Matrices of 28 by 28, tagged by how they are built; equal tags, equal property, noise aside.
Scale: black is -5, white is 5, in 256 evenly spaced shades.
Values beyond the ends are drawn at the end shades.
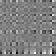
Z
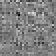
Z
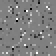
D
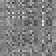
Z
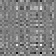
Z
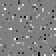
D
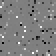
D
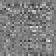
Z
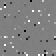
D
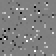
D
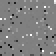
D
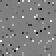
D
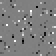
D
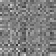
Z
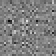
Z
